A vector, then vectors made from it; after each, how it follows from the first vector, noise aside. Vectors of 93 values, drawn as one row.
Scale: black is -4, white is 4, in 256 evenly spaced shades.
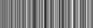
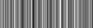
wrapped around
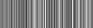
sign-scrambled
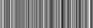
wrapped around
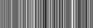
sign-scrambled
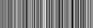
sign-scrambled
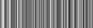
wrapped around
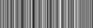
wrapped around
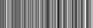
wrapped around
